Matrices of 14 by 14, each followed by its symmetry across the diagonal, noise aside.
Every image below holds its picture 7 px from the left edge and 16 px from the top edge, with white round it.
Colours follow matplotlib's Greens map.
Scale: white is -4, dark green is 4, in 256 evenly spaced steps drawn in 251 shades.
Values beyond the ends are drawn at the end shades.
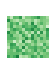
antisymmetric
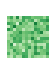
antisymmetric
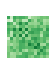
symmetric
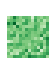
symmetric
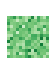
symmetric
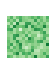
symmetric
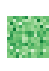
antisymmetric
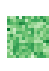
antisymmetric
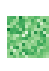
symmetric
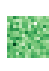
antisymmetric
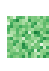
symmetric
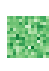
antisymmetric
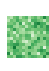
symmetric
